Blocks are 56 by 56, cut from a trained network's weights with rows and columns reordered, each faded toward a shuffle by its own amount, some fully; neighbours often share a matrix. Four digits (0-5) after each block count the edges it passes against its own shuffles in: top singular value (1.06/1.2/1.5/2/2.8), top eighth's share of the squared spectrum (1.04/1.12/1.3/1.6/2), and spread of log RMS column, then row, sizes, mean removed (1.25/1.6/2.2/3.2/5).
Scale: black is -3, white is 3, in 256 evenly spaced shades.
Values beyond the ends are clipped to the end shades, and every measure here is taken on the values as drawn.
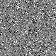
0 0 0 0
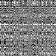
4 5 4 2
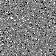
0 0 0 0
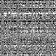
4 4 3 3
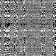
4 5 4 1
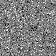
0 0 0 0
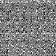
3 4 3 1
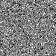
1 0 0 0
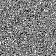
0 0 0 0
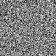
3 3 1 1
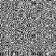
3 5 1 3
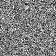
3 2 0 0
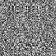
3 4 2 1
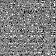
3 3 2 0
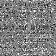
3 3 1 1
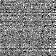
3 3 2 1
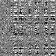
4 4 4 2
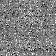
2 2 0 0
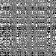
4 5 4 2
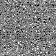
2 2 1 0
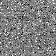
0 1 1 0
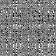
4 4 3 1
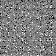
3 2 2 0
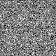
1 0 0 0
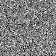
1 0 0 0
